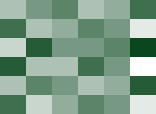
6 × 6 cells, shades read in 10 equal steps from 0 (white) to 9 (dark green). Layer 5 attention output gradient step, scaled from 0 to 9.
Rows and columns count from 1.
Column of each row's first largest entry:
6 1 6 1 6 1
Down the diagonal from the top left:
3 3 5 7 4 1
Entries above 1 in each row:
6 5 6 5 6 5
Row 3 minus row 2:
-5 5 1 -1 1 8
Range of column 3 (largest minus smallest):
3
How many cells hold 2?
2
